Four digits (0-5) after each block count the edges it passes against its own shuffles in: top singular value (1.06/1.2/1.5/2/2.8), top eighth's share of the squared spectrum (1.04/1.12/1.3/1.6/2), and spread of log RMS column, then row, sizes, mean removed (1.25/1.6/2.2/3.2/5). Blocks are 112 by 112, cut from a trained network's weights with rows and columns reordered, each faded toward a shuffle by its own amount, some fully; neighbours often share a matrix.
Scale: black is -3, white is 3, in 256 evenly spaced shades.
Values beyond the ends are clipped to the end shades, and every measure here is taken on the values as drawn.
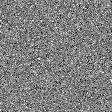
0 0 0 0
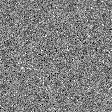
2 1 0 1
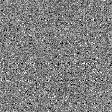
3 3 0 2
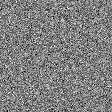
0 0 0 0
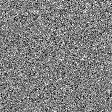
1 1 0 0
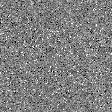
2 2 0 2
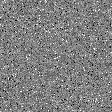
1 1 0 0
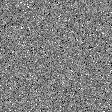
0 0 0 0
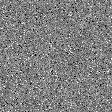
0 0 0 0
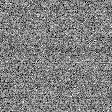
2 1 0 0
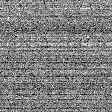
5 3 0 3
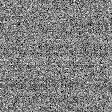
2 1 0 0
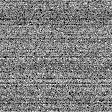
4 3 0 2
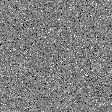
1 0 0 0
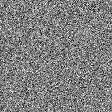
2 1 0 0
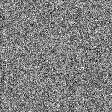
2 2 0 0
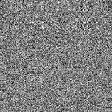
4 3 1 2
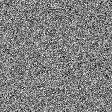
2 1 0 0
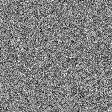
3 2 0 0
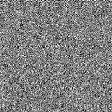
4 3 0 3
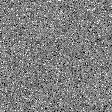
1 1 0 0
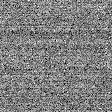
3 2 0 0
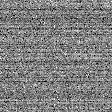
4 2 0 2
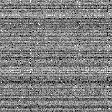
5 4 2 3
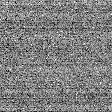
3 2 0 1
